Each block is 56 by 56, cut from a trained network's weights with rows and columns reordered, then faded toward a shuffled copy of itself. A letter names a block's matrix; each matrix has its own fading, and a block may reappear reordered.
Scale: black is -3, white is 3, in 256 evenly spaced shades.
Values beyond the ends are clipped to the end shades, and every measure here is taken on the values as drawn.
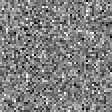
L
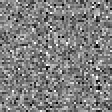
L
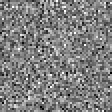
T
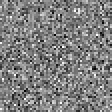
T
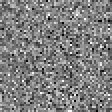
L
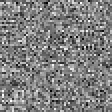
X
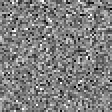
T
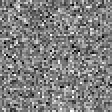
L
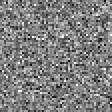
T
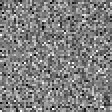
T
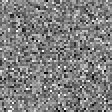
T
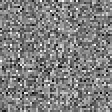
X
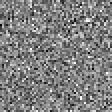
T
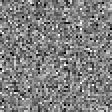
L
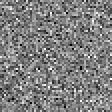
T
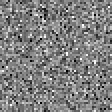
L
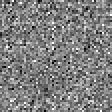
L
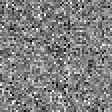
L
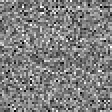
T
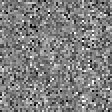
L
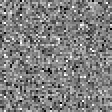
L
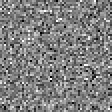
T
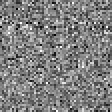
X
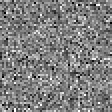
L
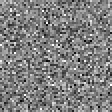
T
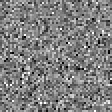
T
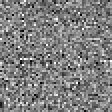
T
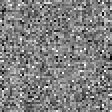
L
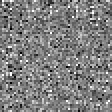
L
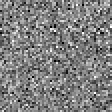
T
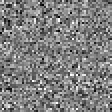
X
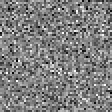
T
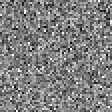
T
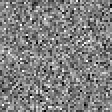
T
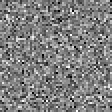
T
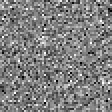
L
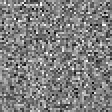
T
